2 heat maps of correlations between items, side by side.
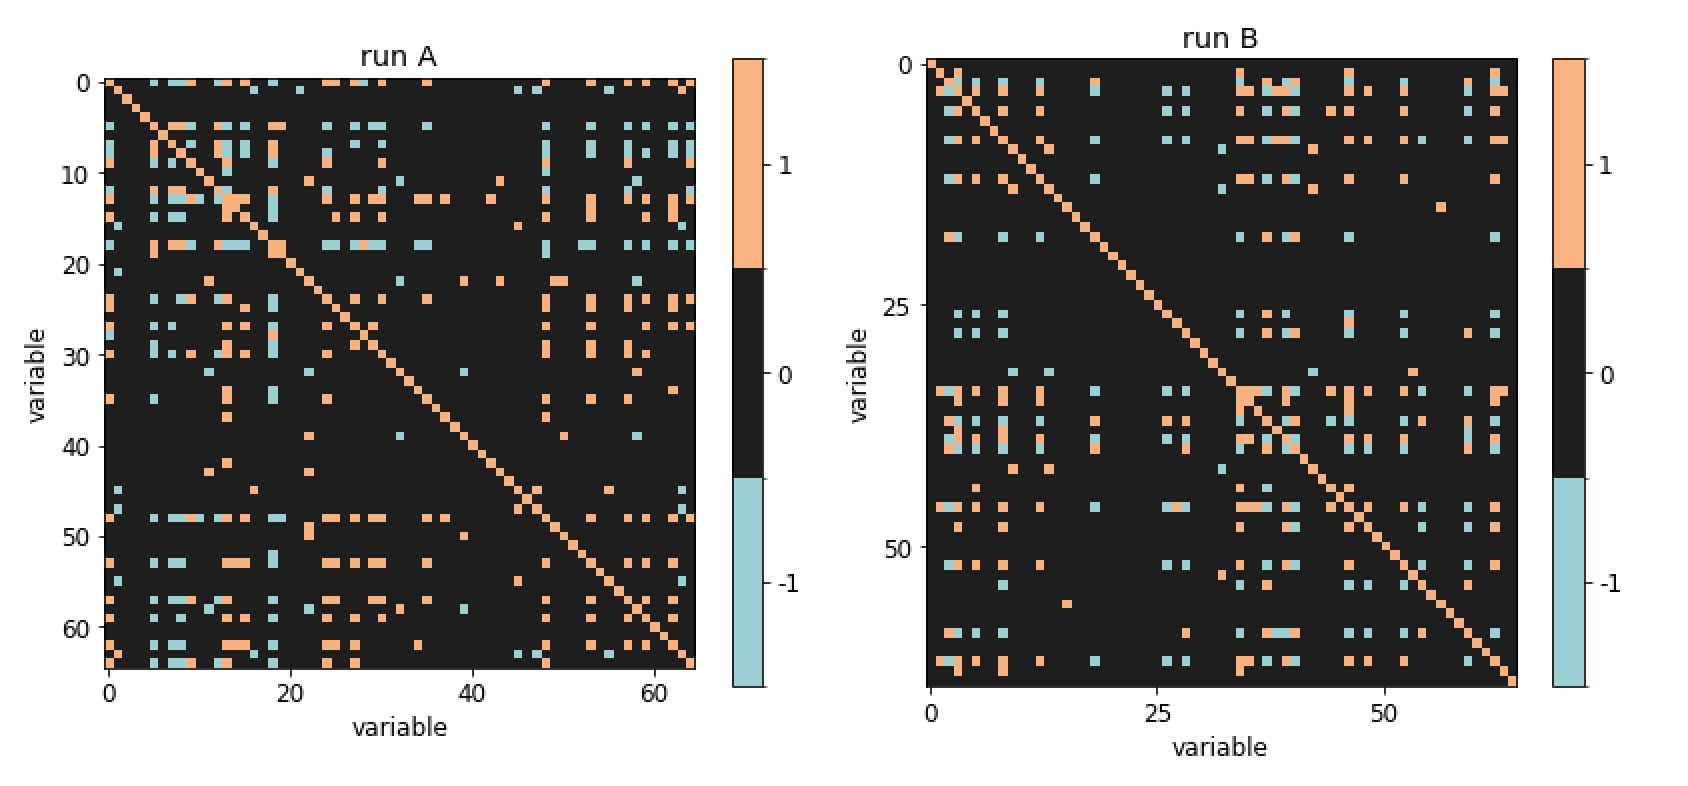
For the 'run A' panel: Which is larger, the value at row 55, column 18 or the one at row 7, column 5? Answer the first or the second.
the second
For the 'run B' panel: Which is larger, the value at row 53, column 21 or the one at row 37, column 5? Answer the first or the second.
the first
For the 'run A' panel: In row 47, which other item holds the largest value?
45
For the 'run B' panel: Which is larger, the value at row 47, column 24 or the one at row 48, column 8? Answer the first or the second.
the second
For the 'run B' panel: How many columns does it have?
65
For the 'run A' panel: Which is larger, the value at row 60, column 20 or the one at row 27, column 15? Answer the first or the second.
the second
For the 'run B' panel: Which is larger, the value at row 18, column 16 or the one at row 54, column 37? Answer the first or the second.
the second
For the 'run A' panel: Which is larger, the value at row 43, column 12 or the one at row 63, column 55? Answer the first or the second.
the first
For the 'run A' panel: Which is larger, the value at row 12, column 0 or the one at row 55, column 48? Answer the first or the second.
the second
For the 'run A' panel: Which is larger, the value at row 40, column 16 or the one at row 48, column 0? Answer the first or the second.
the second
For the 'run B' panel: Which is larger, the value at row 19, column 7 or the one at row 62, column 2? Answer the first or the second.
the first
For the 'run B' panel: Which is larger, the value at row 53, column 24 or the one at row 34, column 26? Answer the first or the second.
the first
